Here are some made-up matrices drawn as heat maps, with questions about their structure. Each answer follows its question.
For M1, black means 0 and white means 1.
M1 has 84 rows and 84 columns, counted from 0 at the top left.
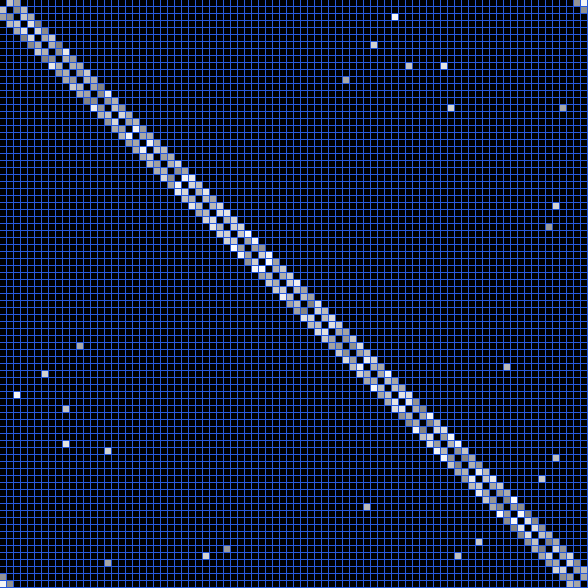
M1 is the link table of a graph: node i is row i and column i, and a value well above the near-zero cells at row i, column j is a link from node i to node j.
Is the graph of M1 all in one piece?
yes
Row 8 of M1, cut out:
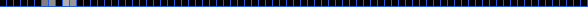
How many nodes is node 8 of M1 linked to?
4
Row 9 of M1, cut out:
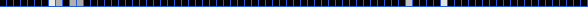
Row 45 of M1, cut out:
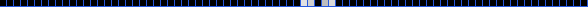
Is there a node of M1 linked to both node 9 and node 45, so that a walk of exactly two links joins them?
no
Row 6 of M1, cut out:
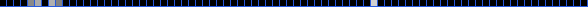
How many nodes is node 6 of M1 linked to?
5
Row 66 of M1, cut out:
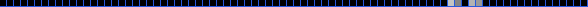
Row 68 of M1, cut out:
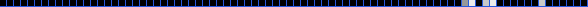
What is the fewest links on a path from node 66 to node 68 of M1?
1
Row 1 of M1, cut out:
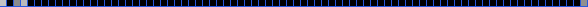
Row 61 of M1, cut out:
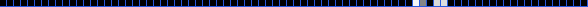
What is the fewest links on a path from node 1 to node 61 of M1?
5
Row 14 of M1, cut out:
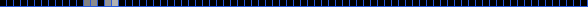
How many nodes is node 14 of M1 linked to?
4
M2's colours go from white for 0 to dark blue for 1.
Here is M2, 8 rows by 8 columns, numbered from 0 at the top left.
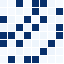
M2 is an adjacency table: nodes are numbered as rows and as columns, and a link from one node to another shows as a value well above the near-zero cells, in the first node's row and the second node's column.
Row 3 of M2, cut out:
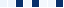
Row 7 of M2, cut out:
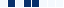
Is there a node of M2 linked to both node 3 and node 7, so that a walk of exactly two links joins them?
yes
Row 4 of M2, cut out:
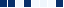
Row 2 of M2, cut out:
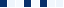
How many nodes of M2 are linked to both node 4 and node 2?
2
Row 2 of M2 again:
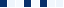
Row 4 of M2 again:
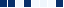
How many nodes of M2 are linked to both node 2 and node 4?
2
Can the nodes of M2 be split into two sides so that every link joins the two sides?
no
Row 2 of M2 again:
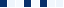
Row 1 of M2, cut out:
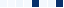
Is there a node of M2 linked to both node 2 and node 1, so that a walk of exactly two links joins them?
no
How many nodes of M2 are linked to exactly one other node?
1
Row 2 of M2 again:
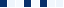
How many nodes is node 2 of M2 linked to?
3
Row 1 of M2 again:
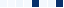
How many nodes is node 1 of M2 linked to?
2
